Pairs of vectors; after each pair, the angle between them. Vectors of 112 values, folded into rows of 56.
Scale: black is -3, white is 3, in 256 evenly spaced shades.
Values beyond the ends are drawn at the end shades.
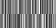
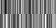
partly aligned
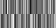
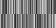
partly aligned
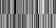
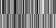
nearly parallel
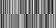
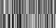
orthogonal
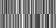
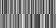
nearly parallel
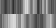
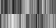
nearly parallel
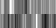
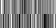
partly aligned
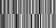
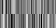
partly opposed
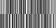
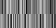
nearly opposite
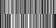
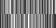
nearly parallel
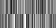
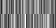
partly aligned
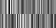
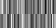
orthogonal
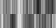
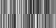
partly aligned
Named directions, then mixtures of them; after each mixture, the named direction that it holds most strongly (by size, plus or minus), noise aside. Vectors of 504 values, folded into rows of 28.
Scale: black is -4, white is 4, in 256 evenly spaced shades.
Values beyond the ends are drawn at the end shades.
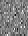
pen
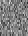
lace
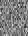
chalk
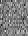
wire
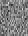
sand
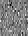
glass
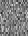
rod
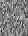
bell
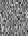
rod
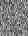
lace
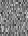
rod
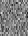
rod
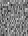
sand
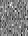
glass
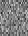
rod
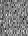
wire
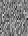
bell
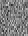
sand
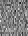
glass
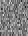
lace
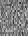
glass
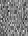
sand
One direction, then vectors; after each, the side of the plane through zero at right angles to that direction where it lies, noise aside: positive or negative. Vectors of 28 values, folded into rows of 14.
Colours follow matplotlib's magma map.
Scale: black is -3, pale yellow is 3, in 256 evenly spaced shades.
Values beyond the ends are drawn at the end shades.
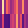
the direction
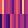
positive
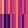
positive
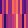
positive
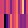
positive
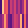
positive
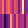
positive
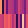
negative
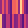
positive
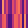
positive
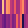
positive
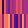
negative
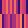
positive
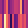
negative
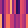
negative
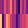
negative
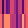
negative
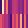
positive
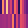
positive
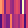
positive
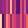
negative
